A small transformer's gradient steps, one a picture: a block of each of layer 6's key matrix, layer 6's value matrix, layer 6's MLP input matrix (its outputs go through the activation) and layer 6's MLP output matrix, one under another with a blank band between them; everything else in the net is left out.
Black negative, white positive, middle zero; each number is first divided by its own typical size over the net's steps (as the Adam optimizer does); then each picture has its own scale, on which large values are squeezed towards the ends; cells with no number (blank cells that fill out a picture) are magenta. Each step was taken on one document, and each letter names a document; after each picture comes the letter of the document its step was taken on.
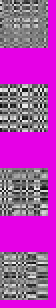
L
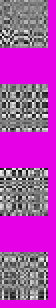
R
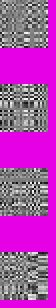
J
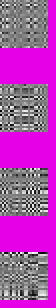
J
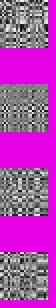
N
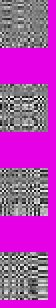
J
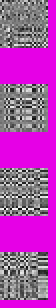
N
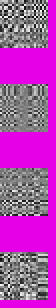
N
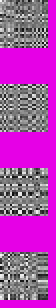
N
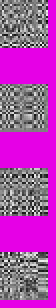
N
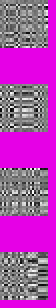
J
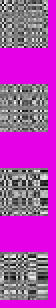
L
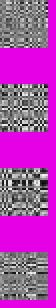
L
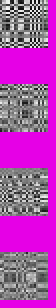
L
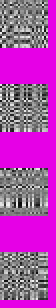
R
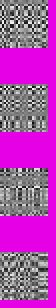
R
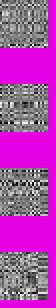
J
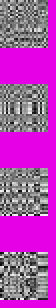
N
